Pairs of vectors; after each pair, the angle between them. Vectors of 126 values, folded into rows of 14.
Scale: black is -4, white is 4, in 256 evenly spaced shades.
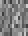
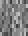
nearly parallel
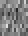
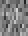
nearly opposite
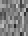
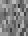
partly aligned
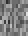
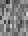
nearly parallel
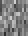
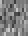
nearly opposite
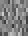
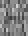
orthogonal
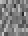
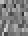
nearly parallel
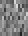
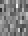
partly aligned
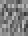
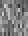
partly opposed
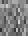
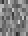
partly aligned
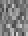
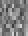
nearly parallel
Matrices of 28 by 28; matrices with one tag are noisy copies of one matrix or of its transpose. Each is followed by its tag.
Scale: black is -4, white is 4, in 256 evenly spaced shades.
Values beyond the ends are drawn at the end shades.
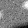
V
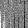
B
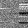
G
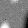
V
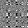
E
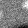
V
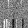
G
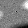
V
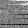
B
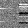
G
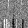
G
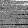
B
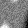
V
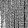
B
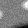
V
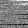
B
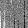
B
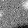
V
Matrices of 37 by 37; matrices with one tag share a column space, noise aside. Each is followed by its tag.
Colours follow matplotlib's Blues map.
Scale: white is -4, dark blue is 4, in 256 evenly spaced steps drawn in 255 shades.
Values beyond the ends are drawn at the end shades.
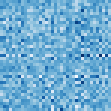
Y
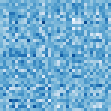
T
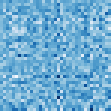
Y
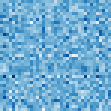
Y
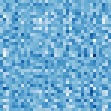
T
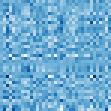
Y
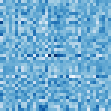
Y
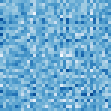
T
